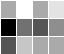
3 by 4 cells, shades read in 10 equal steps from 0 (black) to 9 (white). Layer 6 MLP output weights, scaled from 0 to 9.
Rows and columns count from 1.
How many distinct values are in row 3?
3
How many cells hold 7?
1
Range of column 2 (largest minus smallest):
5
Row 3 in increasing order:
3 6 6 7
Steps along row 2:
up down up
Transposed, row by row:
6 0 3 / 9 4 7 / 6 3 6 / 8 5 6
